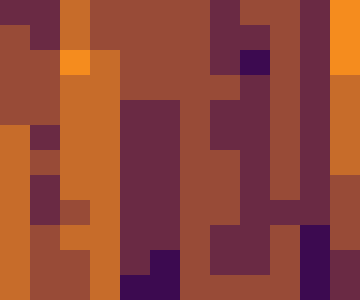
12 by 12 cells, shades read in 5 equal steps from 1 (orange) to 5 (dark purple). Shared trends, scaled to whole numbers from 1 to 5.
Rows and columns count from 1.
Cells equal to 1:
4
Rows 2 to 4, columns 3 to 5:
2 3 3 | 1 2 3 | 2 2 3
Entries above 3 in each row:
4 4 3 2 5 6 4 5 6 5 6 4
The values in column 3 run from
1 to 3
